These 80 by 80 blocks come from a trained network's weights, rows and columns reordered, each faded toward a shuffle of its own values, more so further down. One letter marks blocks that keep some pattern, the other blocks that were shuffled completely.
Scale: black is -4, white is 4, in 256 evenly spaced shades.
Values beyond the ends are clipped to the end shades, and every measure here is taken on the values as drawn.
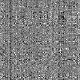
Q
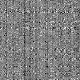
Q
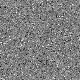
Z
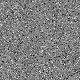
Z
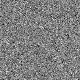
Z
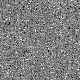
Z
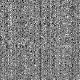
Q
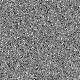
Z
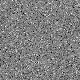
Z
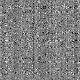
Q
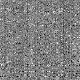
Q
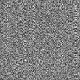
Q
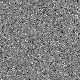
Z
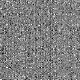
Q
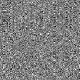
Q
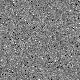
Z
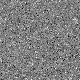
Z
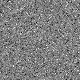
Z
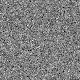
Z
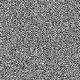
Q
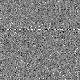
Q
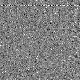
Q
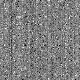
Q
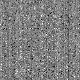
Q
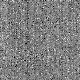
Q
